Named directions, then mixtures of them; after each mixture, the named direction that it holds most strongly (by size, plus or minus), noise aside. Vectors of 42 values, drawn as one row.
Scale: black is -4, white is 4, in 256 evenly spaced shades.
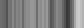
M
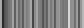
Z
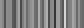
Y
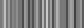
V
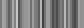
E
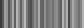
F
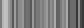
Z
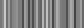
V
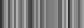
F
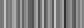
Y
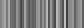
V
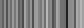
V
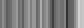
M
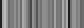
Z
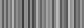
V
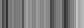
M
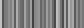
Z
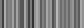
V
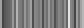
Z
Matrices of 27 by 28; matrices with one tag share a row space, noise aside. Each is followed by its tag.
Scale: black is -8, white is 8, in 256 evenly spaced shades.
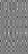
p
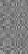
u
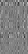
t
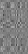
u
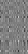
t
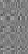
u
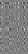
t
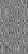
t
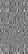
t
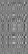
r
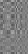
u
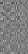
u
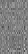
r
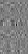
u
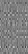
p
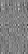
t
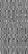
p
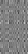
t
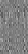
t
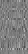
r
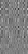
t
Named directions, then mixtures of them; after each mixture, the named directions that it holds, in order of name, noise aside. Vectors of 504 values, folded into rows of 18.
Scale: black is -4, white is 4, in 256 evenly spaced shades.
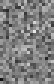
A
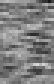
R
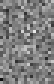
A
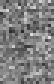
A, R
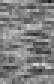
R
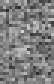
A, R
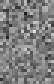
A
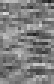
R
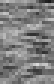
R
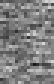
A, R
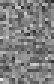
A, R
